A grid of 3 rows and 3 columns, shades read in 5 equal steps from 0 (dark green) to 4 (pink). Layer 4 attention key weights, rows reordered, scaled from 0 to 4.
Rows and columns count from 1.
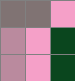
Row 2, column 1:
3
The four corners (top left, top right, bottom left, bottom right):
2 4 3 0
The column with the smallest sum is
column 3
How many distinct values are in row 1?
2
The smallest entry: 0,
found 2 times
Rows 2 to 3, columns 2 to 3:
4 0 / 4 0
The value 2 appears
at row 1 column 1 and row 1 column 2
